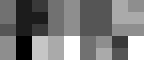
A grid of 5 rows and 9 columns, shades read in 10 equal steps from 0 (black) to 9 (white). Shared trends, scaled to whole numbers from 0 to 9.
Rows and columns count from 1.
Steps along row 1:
down up up up down same up down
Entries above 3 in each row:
5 5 4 7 7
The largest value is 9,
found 4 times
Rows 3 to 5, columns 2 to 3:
1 2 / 0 7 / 0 7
